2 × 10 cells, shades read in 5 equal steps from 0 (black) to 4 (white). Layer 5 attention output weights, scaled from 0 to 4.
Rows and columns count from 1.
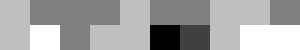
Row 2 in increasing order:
0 1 2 3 3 3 3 4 4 4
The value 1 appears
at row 2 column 7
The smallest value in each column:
3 2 2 2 3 0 1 3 3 2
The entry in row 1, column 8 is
3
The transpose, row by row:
3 3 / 2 4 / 2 2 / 2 3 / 3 3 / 2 0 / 2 1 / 3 3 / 3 4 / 2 4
